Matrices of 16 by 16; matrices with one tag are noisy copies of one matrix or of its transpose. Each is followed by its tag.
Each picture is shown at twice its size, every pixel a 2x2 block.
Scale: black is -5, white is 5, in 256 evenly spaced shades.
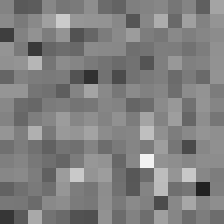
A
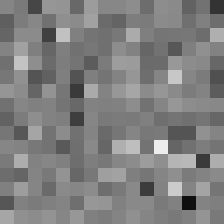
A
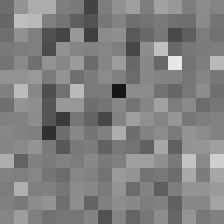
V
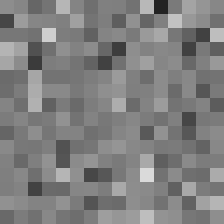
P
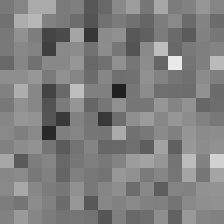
V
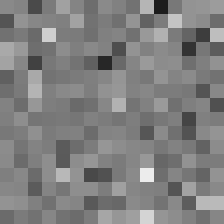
P
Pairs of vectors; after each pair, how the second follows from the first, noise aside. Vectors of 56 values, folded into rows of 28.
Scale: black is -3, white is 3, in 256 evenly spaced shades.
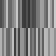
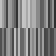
negated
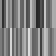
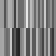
reversed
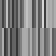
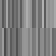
shrunk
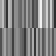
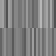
shrunk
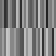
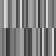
negated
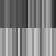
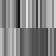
wrapped around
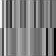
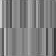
shrunk
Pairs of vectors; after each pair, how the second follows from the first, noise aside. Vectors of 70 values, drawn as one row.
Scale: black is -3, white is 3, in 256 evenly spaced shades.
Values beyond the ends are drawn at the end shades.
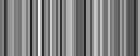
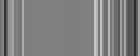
partly zeroed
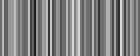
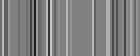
partly zeroed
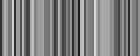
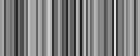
shuffled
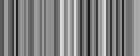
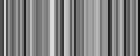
shuffled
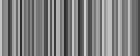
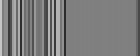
partly zeroed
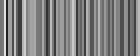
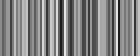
shuffled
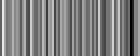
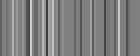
partly zeroed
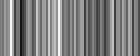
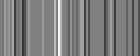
partly zeroed
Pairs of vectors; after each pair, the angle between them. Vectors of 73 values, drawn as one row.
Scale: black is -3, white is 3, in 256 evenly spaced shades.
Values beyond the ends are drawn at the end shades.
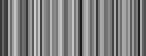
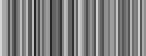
nearly opposite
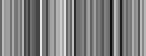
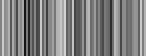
nearly parallel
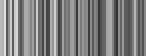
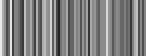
partly aligned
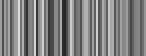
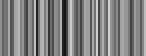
nearly parallel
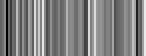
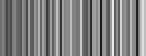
partly aligned
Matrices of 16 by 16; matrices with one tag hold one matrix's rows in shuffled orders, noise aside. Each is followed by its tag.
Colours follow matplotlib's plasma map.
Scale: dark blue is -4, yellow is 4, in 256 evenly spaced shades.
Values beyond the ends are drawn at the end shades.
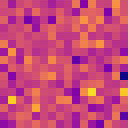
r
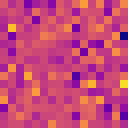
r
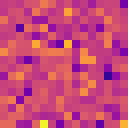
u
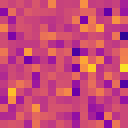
r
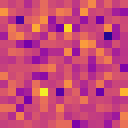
u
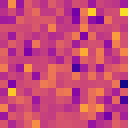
r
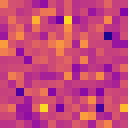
u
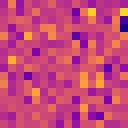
r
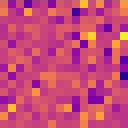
r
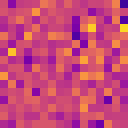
r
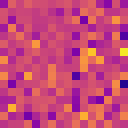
r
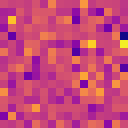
r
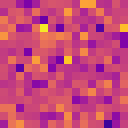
u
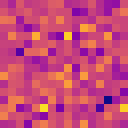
u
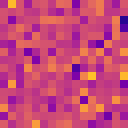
r
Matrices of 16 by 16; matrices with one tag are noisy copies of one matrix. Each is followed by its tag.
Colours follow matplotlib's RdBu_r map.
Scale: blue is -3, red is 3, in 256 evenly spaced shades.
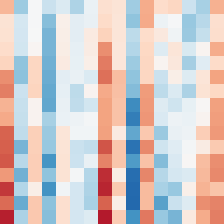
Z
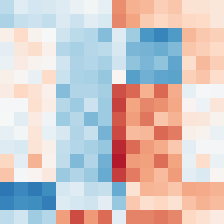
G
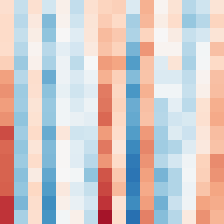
Z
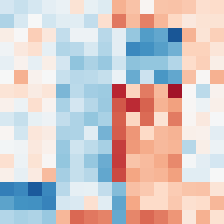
G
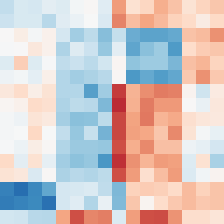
G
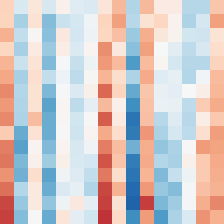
Z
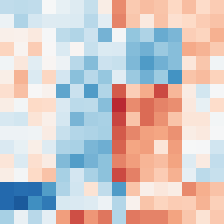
G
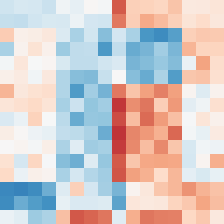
G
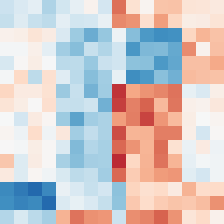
G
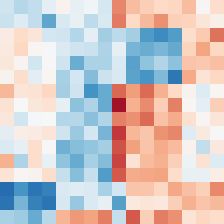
G
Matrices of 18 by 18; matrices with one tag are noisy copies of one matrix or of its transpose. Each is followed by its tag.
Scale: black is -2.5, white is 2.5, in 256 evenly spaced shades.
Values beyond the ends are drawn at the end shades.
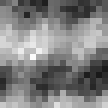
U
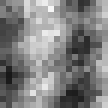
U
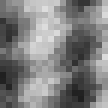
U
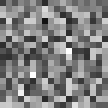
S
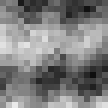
U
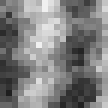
U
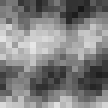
U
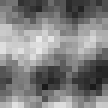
U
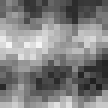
U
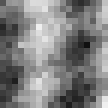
U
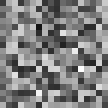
S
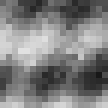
U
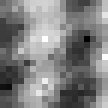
U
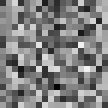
S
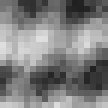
U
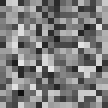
S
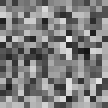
S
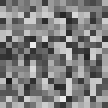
S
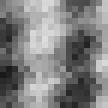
U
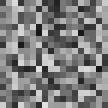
S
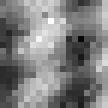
U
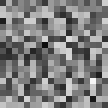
S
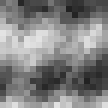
U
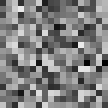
S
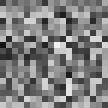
S
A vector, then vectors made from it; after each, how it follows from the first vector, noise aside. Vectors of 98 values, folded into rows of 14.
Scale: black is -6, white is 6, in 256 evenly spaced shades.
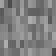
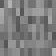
negated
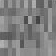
wrapped around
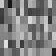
scaled up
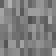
negated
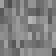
copied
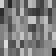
scaled up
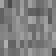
copied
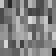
scaled up
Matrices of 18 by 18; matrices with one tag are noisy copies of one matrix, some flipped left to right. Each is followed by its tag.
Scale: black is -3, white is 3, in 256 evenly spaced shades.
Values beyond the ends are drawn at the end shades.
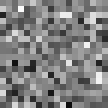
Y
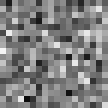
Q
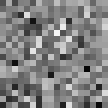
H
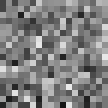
H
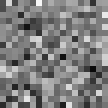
H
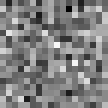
Q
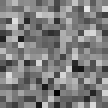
Y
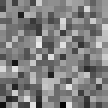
H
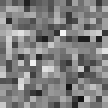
Q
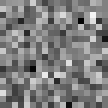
Y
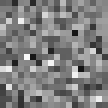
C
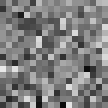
H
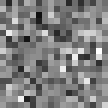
Q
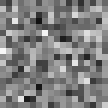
Q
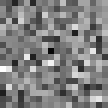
C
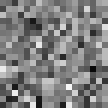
H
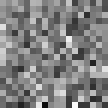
H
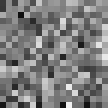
H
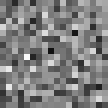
C
